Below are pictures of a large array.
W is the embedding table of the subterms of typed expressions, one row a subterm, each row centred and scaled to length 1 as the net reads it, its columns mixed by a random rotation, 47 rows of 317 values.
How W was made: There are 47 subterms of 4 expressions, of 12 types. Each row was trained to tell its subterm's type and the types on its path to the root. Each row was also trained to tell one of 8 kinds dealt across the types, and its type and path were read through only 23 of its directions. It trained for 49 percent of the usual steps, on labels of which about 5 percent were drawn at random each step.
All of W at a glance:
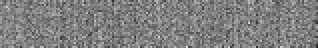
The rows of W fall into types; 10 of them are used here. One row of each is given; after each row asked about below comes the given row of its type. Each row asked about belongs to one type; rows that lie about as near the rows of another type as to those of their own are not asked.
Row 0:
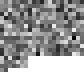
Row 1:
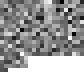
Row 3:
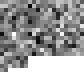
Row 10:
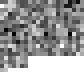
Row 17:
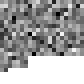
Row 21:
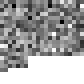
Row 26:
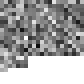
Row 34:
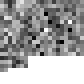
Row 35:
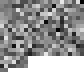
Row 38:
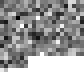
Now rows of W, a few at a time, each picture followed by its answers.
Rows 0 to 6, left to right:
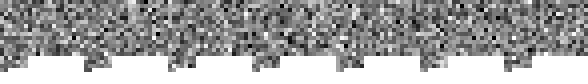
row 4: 21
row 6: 38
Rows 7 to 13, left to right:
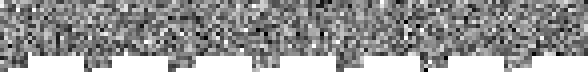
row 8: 17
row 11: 21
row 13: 35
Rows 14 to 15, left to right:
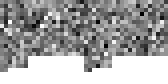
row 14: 1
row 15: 35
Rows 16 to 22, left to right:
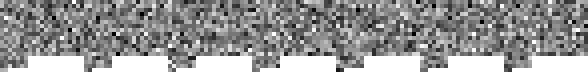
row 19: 17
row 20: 3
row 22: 21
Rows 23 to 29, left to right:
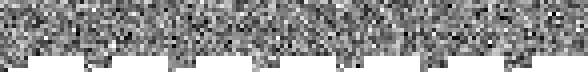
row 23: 3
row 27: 10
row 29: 38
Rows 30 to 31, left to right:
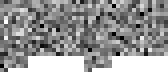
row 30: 17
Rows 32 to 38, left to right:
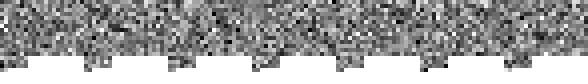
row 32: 1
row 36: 17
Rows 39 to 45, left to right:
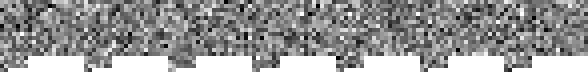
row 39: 0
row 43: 21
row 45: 0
